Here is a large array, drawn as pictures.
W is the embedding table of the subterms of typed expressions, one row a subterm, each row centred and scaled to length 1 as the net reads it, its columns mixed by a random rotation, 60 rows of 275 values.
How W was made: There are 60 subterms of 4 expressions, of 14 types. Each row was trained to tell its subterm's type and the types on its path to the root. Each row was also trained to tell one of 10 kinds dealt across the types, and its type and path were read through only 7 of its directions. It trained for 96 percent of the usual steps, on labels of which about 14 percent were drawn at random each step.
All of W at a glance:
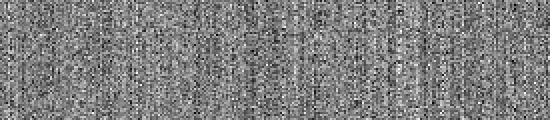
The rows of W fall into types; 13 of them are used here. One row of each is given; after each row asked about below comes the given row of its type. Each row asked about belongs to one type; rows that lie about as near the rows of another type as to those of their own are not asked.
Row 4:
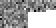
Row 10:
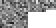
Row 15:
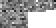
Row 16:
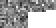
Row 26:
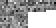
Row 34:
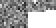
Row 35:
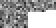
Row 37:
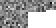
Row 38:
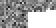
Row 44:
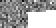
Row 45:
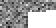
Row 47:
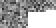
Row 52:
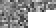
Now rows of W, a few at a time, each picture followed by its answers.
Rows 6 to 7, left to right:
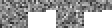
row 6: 10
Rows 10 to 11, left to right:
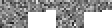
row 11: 45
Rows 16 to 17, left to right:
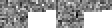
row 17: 26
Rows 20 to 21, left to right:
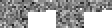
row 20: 4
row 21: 52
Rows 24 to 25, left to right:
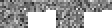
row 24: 52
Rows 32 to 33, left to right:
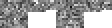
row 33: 52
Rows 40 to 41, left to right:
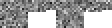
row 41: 4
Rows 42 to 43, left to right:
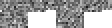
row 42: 52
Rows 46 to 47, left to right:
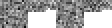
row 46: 34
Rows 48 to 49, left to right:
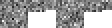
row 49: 45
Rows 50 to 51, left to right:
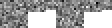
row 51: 34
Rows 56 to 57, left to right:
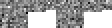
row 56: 10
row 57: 34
